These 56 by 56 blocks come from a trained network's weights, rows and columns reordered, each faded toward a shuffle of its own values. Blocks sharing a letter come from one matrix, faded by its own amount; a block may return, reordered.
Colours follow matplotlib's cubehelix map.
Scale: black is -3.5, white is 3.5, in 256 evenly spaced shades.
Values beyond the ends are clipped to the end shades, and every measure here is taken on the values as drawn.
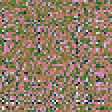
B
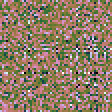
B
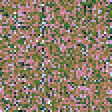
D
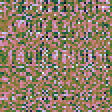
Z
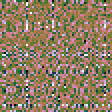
B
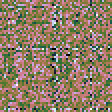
B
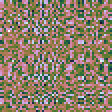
Z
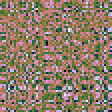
Z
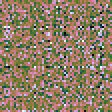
B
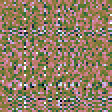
B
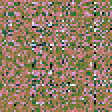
B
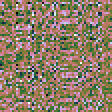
Z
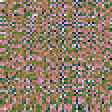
Z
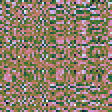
Z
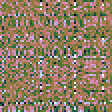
B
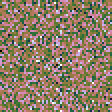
D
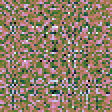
Z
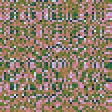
Z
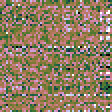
B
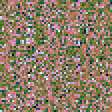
D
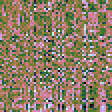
Z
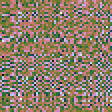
Z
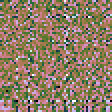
B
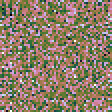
D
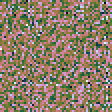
D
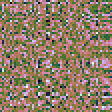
Z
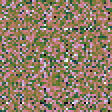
B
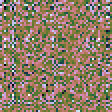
Z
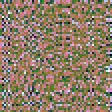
Z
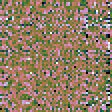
B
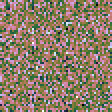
D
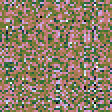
Z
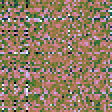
B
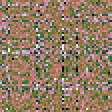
B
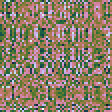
Z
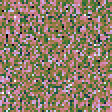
D
